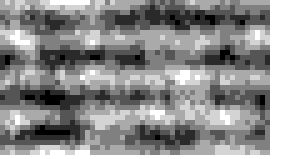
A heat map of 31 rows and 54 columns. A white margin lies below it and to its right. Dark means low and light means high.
Slope: none. Grain: streaks across. Average level on the scale: 50%. Stripes: horizontal, repeating 4 times. Ninth with the lowest average: middle left.
